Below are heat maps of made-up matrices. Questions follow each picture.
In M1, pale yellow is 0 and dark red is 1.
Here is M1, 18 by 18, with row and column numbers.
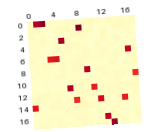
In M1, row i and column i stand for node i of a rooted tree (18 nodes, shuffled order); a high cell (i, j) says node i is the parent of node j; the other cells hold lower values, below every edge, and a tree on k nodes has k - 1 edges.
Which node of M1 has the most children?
13
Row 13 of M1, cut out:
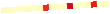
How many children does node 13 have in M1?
3
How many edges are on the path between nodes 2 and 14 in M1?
2
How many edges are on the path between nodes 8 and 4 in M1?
6
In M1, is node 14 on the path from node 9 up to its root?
yes
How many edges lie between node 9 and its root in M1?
4
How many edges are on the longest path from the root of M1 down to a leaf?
12
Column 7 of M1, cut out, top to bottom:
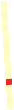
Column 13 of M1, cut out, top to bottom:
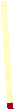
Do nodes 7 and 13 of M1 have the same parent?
no
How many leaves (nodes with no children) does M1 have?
6
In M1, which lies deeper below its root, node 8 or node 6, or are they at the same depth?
node 6
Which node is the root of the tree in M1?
14
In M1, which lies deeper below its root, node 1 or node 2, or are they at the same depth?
the same depth
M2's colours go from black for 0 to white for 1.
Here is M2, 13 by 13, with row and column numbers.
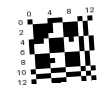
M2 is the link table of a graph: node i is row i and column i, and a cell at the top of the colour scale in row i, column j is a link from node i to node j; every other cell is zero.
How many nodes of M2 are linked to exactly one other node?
0
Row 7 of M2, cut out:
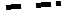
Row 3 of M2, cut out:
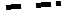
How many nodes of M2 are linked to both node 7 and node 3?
6
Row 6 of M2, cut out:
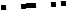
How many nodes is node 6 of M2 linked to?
7
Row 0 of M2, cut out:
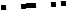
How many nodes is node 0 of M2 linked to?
7
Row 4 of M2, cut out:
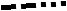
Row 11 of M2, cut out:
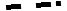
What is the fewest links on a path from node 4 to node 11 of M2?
1
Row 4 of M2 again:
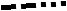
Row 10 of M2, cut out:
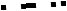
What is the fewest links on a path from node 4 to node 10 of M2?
2
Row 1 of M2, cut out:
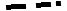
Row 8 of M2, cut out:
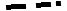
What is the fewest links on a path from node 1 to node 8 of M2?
2
